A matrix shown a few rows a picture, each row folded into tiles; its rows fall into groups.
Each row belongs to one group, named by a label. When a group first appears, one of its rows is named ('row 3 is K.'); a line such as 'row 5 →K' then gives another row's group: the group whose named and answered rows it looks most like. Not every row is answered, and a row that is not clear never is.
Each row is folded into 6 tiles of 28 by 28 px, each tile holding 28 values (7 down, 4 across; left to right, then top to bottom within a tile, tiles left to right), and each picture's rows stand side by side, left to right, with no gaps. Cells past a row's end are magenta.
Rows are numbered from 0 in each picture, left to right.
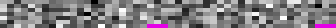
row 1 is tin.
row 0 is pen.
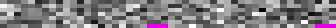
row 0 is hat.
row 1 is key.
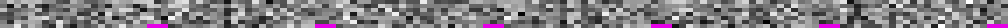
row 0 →pen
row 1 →hat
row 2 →hat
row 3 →hat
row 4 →hat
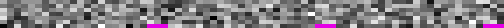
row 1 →key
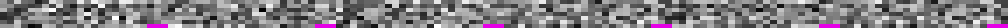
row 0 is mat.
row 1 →key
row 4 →pen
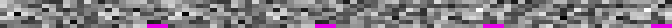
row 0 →hat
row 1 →hat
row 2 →mat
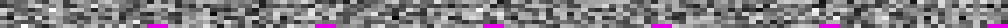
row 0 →key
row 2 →mat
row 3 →key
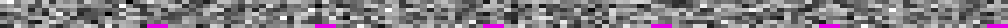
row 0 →hat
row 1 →mat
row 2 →key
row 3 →pen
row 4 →key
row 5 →key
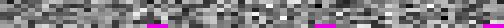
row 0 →mat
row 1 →tin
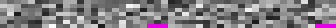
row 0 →hat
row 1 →key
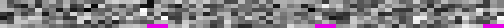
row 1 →pen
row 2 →mat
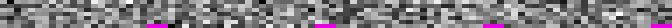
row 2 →mat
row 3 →hat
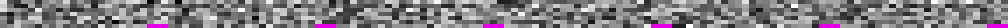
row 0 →pen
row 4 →hat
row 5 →mat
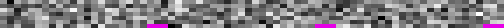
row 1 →hat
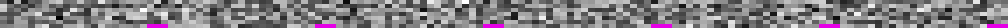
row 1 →pen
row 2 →tin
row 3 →key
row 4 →pen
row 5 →key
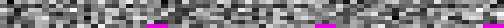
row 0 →tin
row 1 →mat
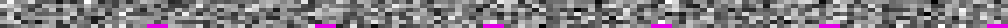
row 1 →key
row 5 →pen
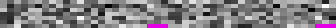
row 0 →mat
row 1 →pen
